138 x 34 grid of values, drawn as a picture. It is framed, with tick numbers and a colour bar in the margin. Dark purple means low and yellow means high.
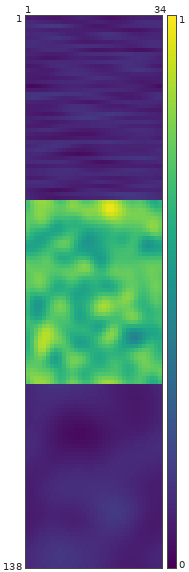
The table splits into 3 rows of 1 panel. Panel 1,1: very low, streaked across, faint in contrast. Panel 2,1: high, blotchy. Panel 3,1: very low, smooth, faint in contrast.
